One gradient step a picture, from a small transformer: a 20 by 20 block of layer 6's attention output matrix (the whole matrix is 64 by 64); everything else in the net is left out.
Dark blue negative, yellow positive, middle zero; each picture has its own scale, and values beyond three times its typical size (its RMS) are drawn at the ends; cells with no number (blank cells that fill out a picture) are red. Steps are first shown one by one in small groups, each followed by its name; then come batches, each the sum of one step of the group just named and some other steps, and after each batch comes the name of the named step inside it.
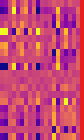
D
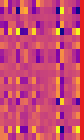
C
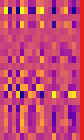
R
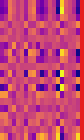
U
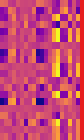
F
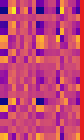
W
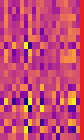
R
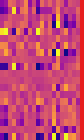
D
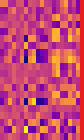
F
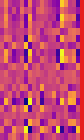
R
